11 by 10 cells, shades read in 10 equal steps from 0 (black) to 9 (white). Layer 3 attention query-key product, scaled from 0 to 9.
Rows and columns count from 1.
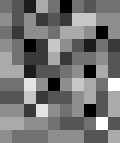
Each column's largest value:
6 6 8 8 7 6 7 7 9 9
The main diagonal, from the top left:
4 3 5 2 6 4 7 6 3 3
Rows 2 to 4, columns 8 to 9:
7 5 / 5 0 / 1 4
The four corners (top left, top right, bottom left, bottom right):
4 4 5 6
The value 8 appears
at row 7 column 3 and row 9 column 4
